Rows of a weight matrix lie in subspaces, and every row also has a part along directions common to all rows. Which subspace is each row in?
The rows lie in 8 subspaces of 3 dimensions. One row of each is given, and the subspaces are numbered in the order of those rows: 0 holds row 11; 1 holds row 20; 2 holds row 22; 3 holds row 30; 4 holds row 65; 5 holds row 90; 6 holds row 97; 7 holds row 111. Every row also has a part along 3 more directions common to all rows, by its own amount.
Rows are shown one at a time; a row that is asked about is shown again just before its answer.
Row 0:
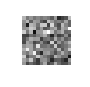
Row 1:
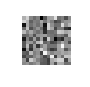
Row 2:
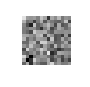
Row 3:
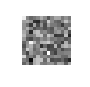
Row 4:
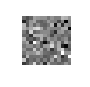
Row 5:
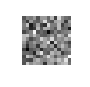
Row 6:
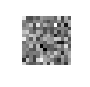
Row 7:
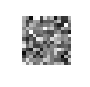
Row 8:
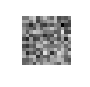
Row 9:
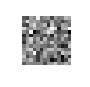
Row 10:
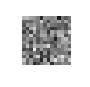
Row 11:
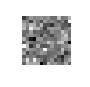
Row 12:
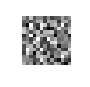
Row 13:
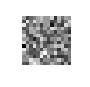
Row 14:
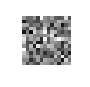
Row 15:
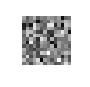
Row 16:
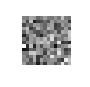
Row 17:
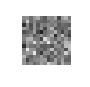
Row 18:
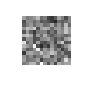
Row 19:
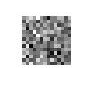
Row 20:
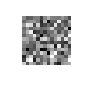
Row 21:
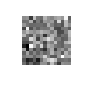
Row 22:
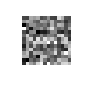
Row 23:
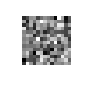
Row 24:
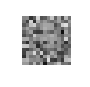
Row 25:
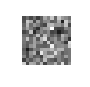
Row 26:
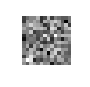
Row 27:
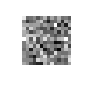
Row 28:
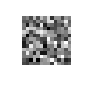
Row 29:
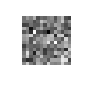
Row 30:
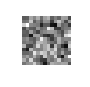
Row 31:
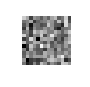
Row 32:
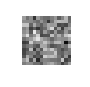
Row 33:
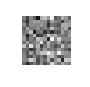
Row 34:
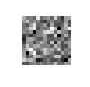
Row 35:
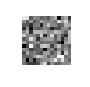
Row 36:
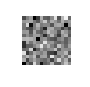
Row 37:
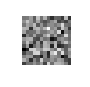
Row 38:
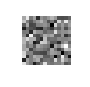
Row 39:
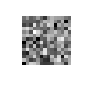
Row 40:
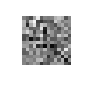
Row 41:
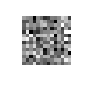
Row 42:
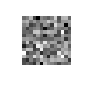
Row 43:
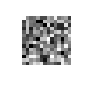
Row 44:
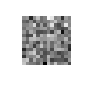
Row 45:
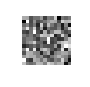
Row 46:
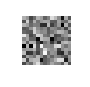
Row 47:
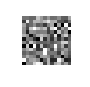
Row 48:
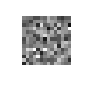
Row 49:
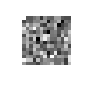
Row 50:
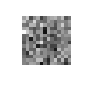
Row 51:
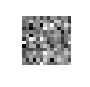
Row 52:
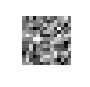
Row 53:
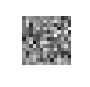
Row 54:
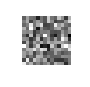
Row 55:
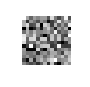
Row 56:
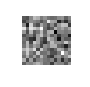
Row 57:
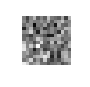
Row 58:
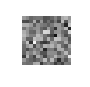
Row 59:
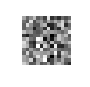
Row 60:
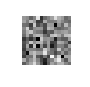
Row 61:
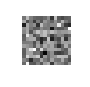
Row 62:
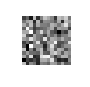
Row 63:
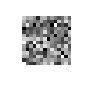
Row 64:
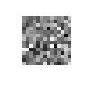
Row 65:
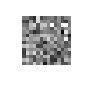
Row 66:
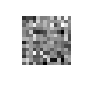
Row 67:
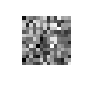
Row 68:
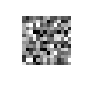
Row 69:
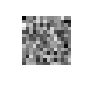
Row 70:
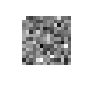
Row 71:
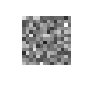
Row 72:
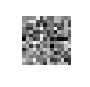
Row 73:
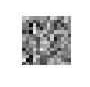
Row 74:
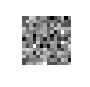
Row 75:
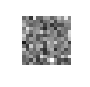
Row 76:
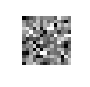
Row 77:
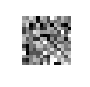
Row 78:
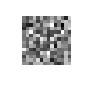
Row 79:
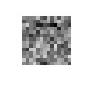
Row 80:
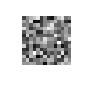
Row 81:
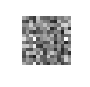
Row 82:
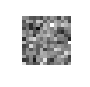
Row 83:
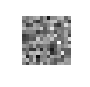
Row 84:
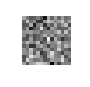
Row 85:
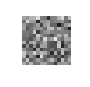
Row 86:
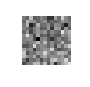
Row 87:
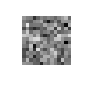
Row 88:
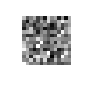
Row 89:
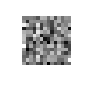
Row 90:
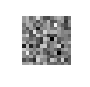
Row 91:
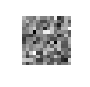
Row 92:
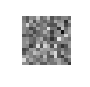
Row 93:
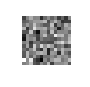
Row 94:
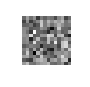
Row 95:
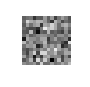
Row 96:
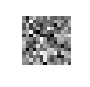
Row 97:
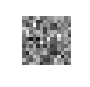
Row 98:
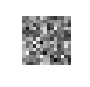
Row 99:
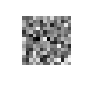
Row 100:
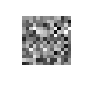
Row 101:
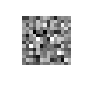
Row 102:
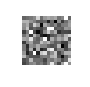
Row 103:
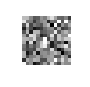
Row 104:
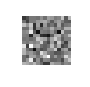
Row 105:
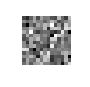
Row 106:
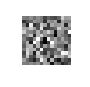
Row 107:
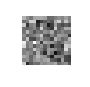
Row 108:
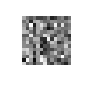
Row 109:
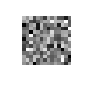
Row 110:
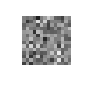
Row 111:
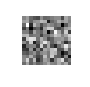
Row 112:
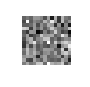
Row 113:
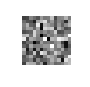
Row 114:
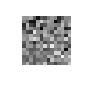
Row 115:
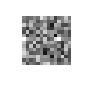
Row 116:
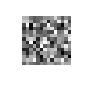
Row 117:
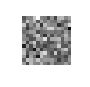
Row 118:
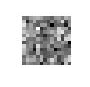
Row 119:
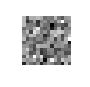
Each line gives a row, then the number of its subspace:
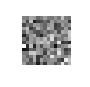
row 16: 5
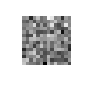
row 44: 4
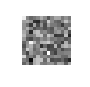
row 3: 1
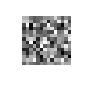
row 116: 7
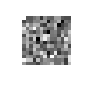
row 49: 1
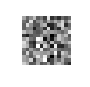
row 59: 3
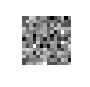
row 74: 4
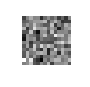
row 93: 1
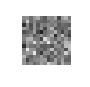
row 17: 2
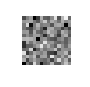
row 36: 4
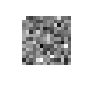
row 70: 1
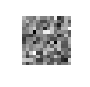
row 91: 2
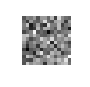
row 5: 2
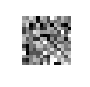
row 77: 4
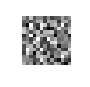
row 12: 7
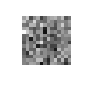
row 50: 6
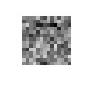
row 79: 3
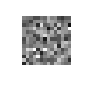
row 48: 5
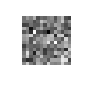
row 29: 2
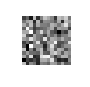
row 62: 0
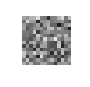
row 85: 5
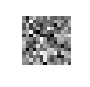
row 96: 3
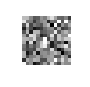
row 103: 7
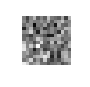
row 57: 3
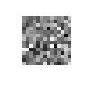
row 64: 3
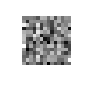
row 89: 2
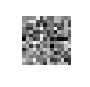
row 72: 6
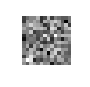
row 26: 1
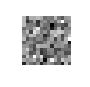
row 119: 0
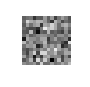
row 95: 0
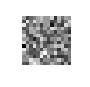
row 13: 5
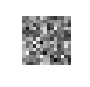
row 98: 6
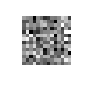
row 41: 4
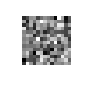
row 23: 2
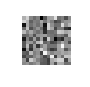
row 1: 6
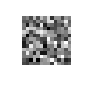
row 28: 0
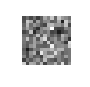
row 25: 0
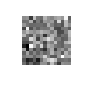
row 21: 0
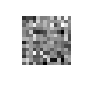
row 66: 4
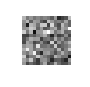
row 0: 2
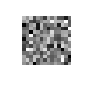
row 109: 7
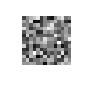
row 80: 5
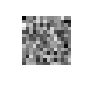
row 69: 3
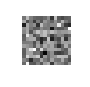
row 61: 5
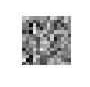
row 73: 1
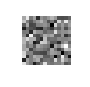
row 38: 7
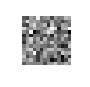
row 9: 2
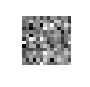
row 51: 0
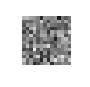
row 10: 1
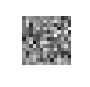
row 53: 7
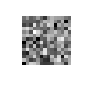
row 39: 6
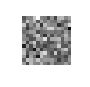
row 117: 5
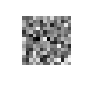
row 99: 7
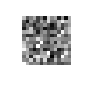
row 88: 3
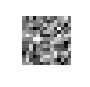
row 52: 7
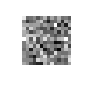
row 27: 1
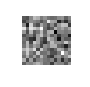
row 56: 7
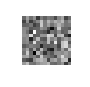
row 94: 2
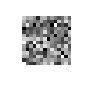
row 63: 6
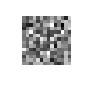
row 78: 3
